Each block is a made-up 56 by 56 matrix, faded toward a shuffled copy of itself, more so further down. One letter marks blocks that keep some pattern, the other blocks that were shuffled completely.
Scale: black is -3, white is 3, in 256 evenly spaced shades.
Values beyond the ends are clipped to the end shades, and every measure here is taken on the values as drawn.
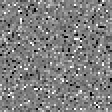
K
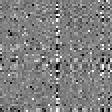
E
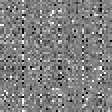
E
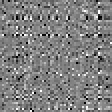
E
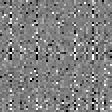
E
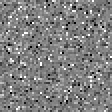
K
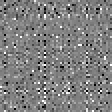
E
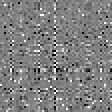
E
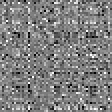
E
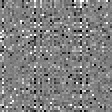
E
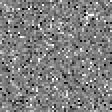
K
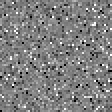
K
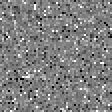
K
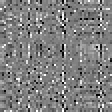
E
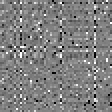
E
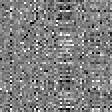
E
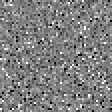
K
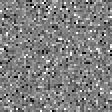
K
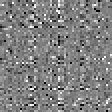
E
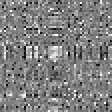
E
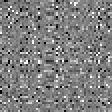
E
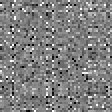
E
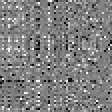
E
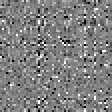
E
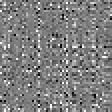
E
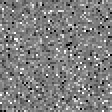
K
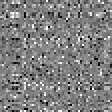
E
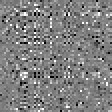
E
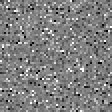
K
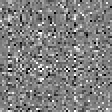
E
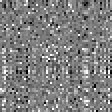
E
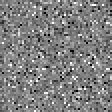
K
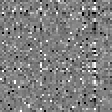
E
